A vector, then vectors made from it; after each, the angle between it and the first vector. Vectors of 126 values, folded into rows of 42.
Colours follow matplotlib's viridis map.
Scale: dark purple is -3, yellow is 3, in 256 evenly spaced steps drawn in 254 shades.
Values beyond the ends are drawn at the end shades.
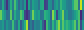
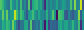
partly aligned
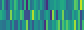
nearly parallel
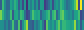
nearly parallel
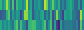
nearly opposite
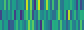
partly opposed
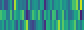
nearly parallel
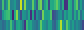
orthogonal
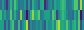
nearly parallel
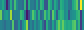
nearly parallel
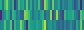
nearly opposite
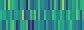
partly aligned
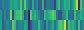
partly aligned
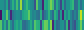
partly opposed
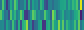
nearly parallel
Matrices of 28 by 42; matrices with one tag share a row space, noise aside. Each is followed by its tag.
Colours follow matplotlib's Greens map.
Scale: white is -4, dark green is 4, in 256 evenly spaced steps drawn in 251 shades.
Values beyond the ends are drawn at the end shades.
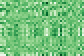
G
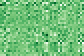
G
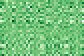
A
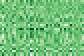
A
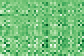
G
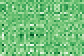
A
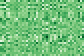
G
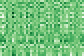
A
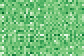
A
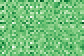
A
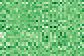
G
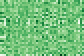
G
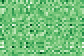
A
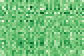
A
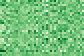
G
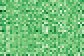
G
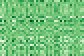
A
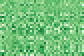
A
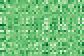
G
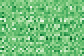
A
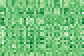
A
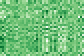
G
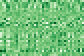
G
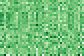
G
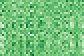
A
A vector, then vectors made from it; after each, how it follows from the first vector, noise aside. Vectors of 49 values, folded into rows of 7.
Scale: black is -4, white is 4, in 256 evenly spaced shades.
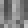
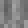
shrunk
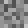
sign-scrambled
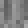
shrunk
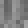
shrunk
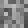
sign-scrambled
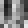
scaled up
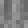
shrunk
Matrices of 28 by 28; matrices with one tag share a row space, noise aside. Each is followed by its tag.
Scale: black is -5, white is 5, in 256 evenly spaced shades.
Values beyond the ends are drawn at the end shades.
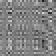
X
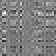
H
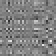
X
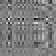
X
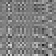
X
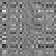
H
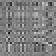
X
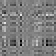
H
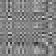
X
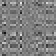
H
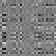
H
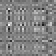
X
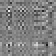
X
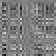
H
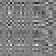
X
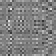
X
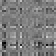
H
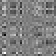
H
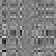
H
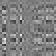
H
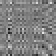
X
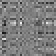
H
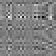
X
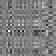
X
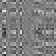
H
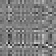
X
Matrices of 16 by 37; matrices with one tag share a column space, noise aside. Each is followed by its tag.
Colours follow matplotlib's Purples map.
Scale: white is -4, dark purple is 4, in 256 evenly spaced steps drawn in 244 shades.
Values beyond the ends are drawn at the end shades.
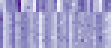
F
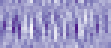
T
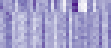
F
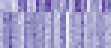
F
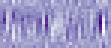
T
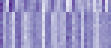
F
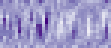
T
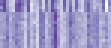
F
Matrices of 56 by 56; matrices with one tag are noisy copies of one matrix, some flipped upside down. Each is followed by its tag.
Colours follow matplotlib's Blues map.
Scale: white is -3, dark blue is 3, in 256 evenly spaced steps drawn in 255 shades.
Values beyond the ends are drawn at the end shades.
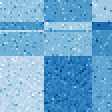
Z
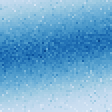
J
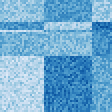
Z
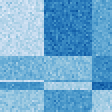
Z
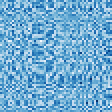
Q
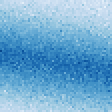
J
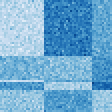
Z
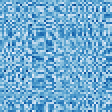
Q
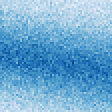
J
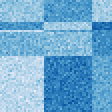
Z
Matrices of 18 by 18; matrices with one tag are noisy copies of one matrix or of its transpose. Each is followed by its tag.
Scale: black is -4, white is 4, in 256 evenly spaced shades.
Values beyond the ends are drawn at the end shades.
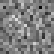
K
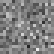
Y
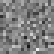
Y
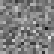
Y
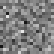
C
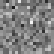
C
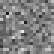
C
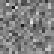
C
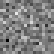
K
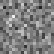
K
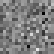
Y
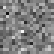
C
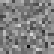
Y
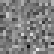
Y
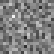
K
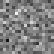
K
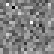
C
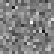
C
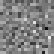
Y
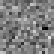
Y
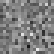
Y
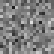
C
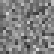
Y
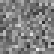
Y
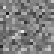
C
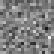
Y
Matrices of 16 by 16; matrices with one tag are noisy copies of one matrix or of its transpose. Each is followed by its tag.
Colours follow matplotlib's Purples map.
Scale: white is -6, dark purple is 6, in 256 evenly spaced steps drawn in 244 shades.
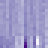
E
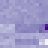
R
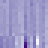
E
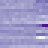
E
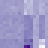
R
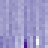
E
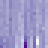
E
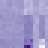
R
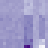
R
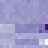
R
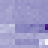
R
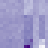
R
